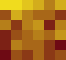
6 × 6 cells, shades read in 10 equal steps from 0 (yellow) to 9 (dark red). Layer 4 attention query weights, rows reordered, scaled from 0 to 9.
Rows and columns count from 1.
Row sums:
9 29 30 31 38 40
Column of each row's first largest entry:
5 6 5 1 6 1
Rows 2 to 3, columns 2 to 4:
2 4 5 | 7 4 3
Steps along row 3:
up down down up down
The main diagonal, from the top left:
0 2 4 4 7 6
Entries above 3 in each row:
1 5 5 5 6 6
